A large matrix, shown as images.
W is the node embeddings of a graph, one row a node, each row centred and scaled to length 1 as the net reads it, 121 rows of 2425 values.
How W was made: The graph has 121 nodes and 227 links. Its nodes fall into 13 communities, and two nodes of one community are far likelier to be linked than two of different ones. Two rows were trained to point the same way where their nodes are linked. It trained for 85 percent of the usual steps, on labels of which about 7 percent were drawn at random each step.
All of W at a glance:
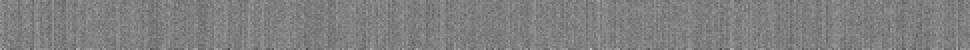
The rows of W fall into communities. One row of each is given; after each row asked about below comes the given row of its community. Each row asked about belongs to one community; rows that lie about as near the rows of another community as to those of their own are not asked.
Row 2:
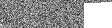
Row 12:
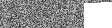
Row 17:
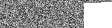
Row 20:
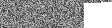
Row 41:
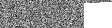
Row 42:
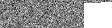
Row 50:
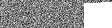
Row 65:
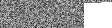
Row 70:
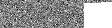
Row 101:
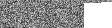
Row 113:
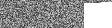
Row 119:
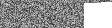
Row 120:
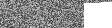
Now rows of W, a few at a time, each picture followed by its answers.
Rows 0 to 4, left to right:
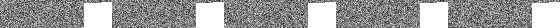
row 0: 50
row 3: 70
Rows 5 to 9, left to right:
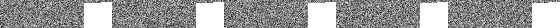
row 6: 65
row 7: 50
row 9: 65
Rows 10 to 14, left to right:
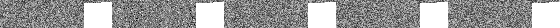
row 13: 113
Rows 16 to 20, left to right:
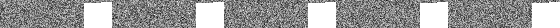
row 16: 101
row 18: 65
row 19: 2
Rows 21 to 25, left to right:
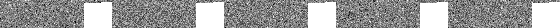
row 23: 17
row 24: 12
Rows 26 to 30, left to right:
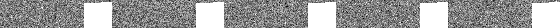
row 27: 41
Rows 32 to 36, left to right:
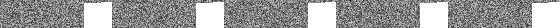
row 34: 119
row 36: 2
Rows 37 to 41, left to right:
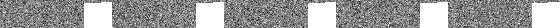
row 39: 113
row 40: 65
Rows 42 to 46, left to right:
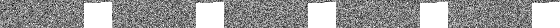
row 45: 120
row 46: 41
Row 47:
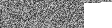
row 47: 65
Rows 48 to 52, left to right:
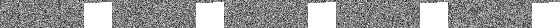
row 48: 12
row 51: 50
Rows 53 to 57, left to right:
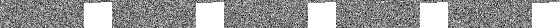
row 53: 119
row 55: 50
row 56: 70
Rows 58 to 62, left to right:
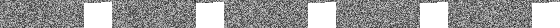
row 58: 12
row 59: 42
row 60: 42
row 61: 41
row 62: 120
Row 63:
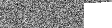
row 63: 2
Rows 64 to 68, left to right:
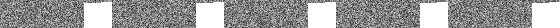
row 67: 2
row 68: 50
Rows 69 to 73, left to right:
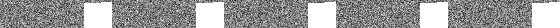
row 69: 113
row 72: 113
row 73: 2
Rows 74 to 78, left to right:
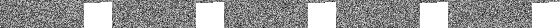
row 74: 41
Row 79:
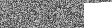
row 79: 101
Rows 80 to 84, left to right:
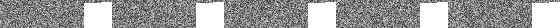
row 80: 113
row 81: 12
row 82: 113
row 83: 65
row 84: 42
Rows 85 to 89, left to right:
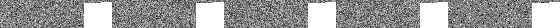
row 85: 70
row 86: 2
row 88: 12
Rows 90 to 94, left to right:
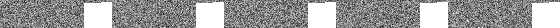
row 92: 70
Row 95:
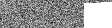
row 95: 101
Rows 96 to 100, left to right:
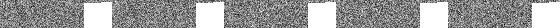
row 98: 65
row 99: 42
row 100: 20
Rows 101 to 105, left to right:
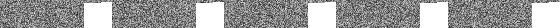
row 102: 12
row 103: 12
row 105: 41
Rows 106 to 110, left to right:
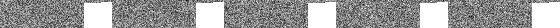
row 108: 101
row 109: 120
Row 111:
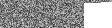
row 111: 113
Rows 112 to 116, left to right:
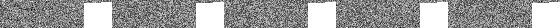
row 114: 120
